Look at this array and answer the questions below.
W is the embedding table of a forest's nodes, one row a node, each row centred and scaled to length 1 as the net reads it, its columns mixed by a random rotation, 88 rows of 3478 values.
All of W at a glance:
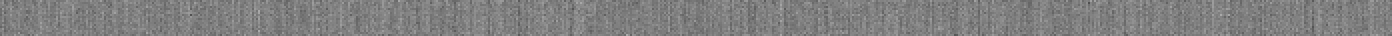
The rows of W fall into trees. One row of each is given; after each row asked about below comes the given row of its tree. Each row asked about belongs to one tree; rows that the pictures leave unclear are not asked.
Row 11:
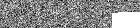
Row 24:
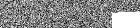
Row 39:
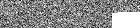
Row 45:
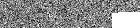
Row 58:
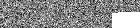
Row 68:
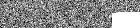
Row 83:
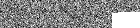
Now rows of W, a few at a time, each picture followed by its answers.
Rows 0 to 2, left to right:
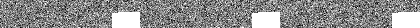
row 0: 45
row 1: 45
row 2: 39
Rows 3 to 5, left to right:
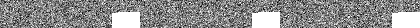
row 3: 68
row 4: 39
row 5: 58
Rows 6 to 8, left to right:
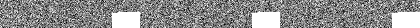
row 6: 24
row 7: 24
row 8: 24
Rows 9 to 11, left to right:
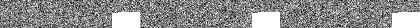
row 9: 39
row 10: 11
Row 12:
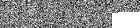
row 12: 39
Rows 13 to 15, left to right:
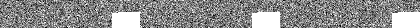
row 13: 58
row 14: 24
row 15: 11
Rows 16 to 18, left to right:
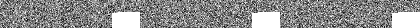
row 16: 24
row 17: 83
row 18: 39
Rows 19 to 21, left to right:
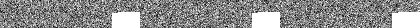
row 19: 83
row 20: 11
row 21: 45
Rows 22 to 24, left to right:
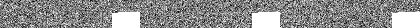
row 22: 11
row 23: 45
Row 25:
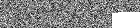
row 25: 83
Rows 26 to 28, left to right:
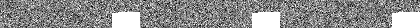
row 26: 83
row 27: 11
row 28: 68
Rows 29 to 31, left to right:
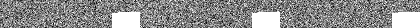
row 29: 58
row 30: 24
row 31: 83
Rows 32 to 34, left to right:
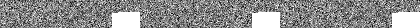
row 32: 68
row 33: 83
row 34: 68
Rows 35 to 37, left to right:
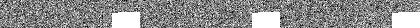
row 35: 11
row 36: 11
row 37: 45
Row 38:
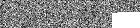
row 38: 11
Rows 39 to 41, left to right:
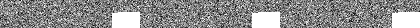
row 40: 58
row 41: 83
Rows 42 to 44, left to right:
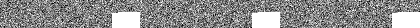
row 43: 24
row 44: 68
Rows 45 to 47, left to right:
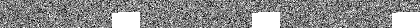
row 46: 68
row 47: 68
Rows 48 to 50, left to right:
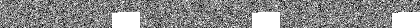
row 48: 24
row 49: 83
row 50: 39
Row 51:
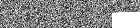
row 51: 24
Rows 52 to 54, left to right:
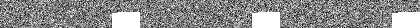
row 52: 68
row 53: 83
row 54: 11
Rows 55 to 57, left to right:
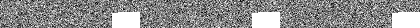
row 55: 39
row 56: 45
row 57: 83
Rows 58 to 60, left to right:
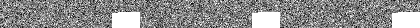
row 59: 83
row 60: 68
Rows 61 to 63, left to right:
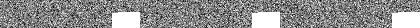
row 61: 83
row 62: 58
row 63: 83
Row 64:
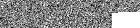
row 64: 45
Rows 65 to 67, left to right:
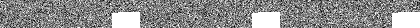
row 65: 45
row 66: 45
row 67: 39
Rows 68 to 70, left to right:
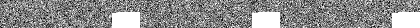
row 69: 83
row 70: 45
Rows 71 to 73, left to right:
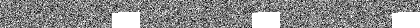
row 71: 45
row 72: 24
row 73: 68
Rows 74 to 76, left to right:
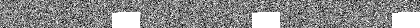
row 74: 24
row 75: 24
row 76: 39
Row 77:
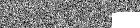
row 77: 68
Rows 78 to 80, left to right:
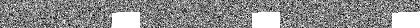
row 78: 68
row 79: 83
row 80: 58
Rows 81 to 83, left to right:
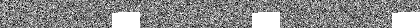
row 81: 68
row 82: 39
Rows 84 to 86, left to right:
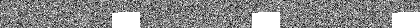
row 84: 39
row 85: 45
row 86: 11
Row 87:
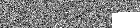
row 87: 68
